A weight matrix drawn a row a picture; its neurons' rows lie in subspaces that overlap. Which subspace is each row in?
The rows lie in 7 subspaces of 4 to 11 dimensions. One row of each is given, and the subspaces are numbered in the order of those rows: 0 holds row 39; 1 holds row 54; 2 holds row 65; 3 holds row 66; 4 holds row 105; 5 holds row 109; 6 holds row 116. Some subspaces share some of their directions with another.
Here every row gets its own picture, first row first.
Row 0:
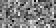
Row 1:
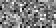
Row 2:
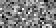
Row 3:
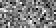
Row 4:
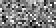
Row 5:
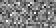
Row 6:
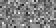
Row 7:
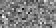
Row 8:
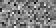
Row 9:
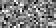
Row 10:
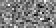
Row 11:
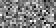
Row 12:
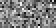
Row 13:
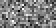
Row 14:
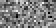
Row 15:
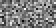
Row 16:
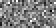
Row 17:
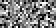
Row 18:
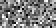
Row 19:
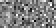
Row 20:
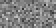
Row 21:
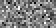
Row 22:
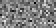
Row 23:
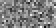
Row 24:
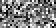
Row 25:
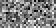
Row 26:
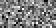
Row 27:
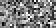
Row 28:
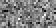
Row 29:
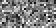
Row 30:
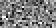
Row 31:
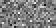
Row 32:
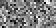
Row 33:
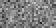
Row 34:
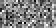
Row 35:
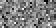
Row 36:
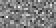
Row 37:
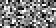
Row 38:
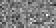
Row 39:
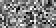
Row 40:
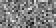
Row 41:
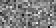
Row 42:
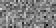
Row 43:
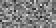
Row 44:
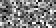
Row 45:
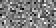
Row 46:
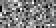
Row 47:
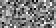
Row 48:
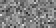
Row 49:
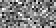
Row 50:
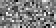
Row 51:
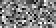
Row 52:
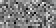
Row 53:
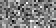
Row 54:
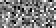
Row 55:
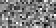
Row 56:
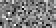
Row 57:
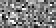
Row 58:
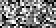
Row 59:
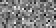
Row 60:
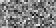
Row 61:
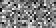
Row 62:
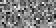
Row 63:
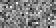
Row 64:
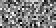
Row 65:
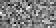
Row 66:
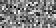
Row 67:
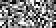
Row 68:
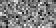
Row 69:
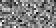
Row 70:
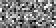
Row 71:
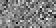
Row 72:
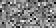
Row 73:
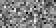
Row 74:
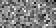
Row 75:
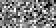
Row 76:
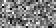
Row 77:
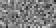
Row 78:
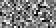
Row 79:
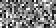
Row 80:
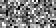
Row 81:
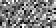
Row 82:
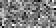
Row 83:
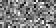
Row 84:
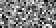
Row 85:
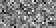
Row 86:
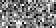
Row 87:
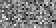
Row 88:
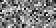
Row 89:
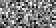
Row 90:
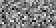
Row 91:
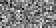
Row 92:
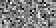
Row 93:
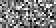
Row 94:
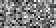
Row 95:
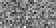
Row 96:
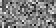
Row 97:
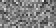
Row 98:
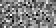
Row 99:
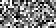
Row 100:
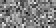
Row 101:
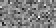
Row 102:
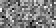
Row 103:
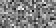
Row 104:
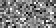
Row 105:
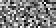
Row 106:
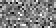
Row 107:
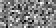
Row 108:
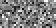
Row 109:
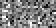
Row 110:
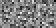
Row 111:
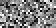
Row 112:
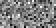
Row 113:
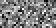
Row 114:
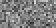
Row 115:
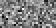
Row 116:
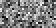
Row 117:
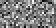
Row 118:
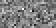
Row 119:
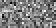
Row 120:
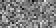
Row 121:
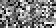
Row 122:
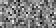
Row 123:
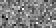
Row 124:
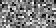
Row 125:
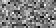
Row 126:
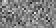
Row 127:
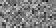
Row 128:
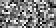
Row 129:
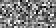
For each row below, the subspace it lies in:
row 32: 4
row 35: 4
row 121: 2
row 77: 2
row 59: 1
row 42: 5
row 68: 2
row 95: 2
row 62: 4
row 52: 2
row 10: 2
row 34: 5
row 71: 5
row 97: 3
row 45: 4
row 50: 0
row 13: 4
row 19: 1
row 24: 3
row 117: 2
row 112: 2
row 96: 3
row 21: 3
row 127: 2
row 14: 6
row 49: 5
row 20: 3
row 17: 3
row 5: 2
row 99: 3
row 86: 5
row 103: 4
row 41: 2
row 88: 3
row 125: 2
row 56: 5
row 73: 0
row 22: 4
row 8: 6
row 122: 2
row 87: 3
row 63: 2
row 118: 4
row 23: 3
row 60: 2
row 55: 5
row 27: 5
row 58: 4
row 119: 5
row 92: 4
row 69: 3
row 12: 4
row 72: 5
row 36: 2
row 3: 5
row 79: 5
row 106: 5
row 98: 2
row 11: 0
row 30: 5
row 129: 2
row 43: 3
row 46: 6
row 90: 0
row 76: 5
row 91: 3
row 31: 2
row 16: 5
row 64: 3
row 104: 3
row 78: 2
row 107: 2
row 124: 4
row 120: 3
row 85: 4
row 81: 5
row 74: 4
